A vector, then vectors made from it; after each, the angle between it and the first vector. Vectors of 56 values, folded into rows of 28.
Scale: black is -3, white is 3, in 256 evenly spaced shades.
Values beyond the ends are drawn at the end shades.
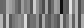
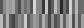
nearly parallel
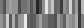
partly aligned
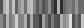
partly aligned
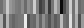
nearly parallel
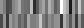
nearly opposite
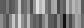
orthogonal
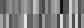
nearly parallel
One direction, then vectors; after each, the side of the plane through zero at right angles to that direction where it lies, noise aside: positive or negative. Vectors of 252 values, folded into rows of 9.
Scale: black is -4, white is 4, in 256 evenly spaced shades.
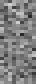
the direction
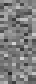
negative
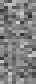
positive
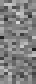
positive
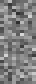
negative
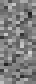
positive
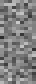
positive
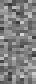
negative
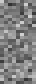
negative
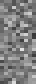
negative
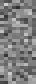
positive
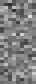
negative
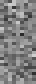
positive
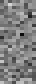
positive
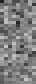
negative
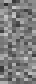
negative
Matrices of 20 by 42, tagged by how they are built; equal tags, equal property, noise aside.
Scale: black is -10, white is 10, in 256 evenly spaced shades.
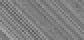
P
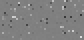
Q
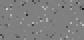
Q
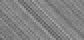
P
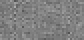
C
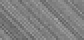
P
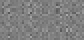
C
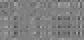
C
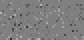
Q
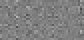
C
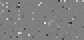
Q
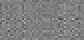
C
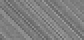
P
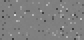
Q
